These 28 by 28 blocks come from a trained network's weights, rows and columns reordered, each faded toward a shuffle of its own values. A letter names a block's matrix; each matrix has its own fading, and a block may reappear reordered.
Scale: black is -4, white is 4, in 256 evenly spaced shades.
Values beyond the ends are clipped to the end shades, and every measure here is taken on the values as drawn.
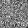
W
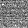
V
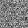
W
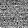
V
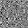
W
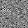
W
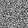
W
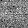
V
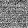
V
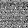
V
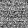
V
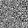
W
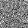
W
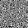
W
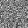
W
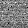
V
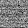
V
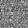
W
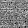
V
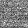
V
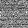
V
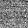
V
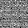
V
